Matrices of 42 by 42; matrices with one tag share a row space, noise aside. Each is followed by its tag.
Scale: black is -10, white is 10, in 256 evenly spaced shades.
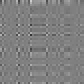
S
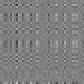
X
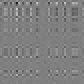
X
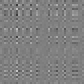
X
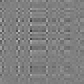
S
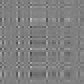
S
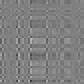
S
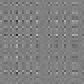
X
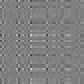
S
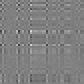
S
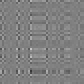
S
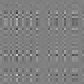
X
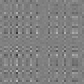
X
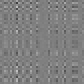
X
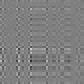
S
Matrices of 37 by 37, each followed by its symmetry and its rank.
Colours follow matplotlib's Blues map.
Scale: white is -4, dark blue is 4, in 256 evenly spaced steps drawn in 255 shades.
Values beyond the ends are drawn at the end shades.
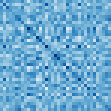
symmetric, rank five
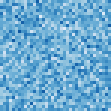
neither, full rank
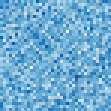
symmetric, full rank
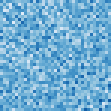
symmetric, full rank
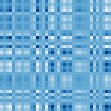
symmetric, rank one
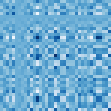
symmetric, rank two
